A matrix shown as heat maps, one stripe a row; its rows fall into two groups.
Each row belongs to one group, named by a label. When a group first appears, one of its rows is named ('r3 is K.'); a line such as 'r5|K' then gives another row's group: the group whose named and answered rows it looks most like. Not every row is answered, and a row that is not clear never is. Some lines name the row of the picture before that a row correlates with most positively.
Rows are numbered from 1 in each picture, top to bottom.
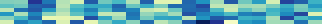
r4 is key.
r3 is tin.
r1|key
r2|tin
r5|key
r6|tin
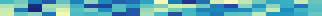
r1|tin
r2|key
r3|key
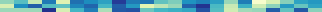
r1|tin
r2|tin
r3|tin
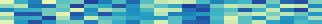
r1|key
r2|tin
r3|key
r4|tin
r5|tin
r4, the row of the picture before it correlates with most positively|2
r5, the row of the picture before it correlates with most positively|3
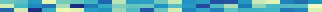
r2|tin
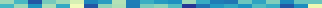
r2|key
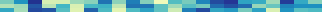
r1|key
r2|key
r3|key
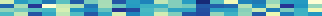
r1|tin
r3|tin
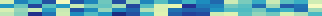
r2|key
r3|tin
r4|tin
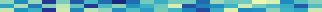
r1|tin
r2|key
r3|tin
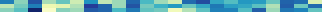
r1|key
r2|key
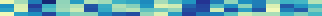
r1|tin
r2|key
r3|key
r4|tin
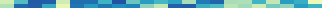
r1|tin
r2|tin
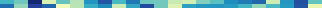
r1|key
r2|key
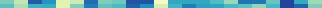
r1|key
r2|key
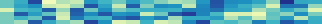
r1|key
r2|key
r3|tin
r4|tin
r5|tin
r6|key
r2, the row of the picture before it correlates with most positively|2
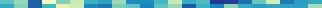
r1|key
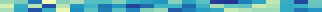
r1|key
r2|tin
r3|tin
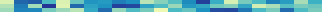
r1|tin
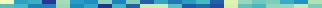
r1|tin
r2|tin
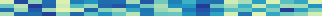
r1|tin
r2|tin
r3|key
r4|tin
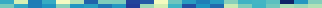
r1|key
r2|tin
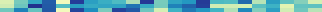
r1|tin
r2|tin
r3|tin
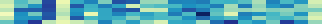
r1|tin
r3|tin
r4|tin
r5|tin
